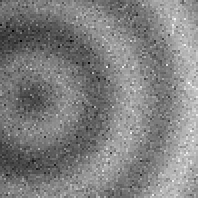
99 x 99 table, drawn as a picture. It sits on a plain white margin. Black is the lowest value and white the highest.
Slope: up to the right. Average level on the scale: 50%. Rings: centred on the middle left.
